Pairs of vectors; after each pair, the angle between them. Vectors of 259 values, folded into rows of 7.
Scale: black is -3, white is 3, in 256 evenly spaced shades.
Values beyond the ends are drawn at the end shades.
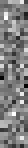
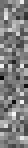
nearly parallel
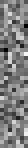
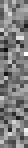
nearly parallel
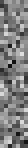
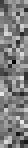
nearly parallel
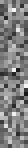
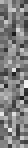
nearly parallel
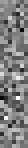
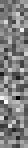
nearly opposite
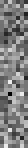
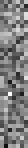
nearly opposite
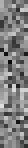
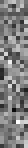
partly opposed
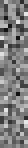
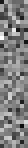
partly aligned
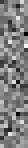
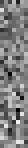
orthogonal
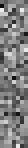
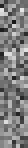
nearly parallel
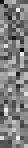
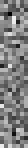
orthogonal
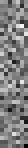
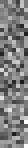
nearly opposite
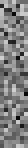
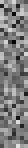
nearly parallel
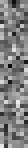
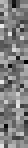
nearly parallel
